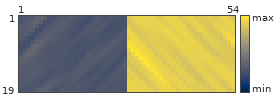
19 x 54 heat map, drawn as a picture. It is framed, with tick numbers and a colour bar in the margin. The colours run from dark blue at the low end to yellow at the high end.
The table splits into one row of 2 panels. Panel 1,1: low, slanting up to the right, faint in contrast. Panel 1,2: very high, slanting down to the right, faint in contrast.
